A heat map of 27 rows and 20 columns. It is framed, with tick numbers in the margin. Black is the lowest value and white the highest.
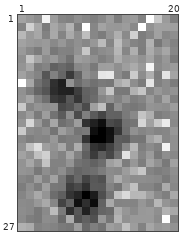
The halves do not mirror each other. Three dips sink into the field. The centre is the ninth with the lowest average. No regular stripes run through it.
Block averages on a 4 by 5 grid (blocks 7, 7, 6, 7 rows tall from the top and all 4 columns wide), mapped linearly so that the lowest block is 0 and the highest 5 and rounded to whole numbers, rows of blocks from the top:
5 4 5 5 5 | 4 1 3 4 5 | 5 4 0 4 4 | 4 2 1 5 5
